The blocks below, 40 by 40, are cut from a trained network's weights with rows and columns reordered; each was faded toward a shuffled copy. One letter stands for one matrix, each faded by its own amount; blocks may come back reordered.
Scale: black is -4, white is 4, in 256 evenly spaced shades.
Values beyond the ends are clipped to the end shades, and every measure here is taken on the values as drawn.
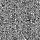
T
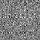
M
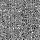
T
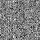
T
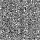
T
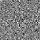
M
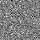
M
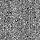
T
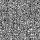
T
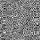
M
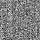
T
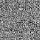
M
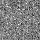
T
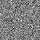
M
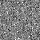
T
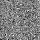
T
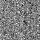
T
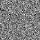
M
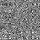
M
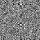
M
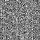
T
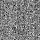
T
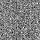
T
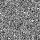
T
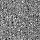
T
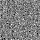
T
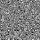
M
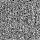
T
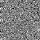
M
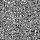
T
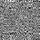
M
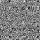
M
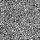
T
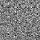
M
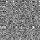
M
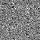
M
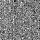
T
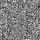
T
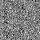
T
